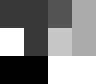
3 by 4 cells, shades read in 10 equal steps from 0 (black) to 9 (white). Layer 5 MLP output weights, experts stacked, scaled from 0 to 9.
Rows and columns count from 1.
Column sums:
11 4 19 21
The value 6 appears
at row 1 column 4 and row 2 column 4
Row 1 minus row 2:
-7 0 -4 0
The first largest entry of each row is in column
4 1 3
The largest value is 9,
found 3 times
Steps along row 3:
same up same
